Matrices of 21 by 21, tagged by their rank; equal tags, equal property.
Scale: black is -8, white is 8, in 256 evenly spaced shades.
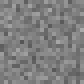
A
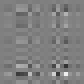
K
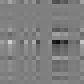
K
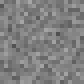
A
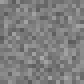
A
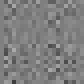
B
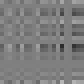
K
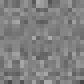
B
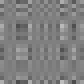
K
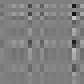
K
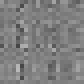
B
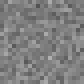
A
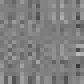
B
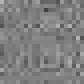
B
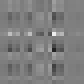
K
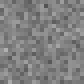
A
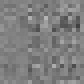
B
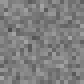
A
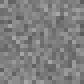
A
